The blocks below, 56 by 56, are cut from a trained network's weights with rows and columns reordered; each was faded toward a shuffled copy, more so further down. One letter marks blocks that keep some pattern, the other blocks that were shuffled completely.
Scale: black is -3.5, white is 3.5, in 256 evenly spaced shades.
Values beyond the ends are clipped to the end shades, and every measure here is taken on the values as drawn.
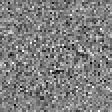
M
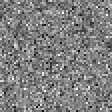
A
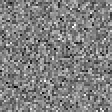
A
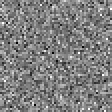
A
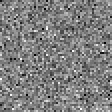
A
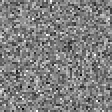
A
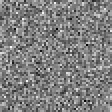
A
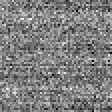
M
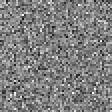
A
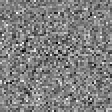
M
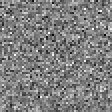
M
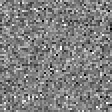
M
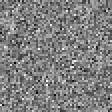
A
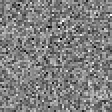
A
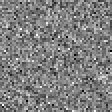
A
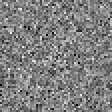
A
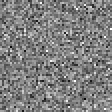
A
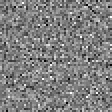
M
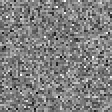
A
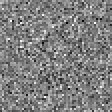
M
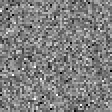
A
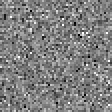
A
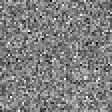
A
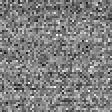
M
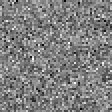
A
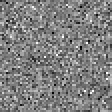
A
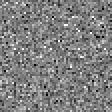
A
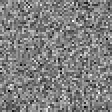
A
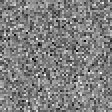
A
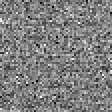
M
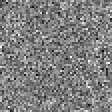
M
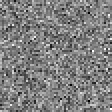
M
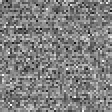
M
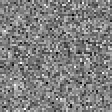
A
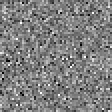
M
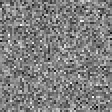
A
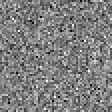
A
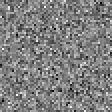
A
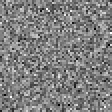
A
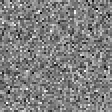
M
